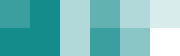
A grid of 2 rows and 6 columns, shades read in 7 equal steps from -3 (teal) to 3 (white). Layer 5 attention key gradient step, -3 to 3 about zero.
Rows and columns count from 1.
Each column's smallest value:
-3 -3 1 -2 0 2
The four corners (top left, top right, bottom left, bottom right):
-2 2 -3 3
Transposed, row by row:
-2 -3 | -3 -3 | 1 1 | -1 -2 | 1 0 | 2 3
